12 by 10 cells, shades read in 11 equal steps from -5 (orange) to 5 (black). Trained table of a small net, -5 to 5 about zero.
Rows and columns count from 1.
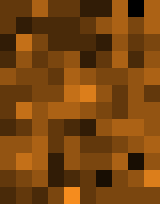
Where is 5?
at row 1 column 9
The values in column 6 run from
-4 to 3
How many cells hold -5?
1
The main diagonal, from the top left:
1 3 0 0 -2 -4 0 -2 -1 -1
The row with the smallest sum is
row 7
